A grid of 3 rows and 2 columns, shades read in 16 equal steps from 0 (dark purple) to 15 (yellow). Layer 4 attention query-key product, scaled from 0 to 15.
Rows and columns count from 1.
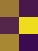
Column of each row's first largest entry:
1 2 1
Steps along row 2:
up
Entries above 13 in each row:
0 1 0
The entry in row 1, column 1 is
8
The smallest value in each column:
2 0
